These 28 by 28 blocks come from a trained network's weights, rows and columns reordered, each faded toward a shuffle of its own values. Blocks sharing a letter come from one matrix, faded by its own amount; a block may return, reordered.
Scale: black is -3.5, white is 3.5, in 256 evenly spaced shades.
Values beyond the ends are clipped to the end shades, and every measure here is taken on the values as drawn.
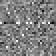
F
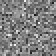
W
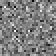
W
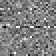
F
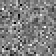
W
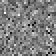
W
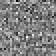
F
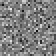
W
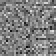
F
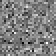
F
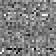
F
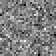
W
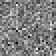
W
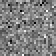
W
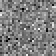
W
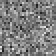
W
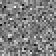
F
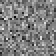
F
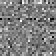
F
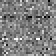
F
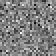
W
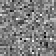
W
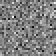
W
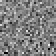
W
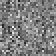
F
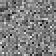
W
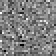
W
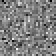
W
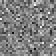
W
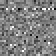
F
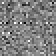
F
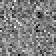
W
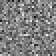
W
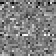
F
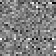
F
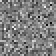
W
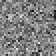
W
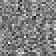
F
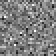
W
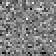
F
